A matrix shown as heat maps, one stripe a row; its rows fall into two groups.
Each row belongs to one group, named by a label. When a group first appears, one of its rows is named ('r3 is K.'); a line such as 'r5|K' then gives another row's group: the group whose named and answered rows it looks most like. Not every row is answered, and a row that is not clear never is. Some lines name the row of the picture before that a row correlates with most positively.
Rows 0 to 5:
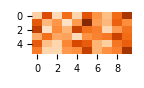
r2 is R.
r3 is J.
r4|R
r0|J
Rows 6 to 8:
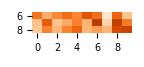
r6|R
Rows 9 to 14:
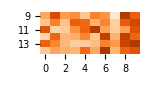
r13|J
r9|J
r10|J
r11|R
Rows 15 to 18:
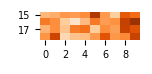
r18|J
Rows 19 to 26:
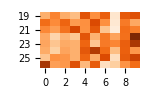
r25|J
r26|R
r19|J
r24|R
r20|R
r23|J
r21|R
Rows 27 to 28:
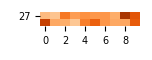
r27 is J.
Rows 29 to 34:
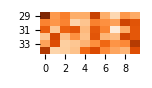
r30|J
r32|J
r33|J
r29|R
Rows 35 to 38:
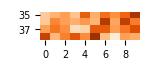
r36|J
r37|J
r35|J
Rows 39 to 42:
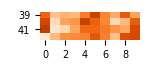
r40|R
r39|R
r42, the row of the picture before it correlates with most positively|35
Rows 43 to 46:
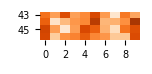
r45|R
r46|R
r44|R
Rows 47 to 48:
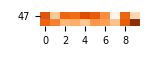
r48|J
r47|R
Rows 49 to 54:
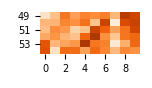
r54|R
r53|R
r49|J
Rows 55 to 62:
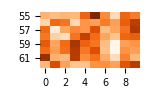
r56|J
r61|R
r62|J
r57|R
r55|R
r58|R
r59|R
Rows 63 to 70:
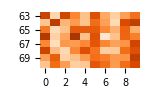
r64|J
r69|J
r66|R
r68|R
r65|R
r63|R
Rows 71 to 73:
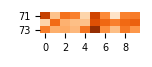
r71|R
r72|J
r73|R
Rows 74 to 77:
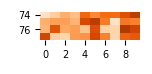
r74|J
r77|R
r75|R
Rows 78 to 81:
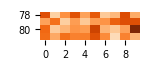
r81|R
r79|J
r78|R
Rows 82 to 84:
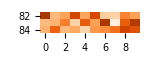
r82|R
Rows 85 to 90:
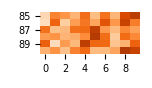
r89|R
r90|J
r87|R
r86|J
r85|J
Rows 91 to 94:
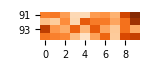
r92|J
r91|J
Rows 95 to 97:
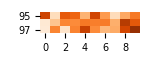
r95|R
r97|J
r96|J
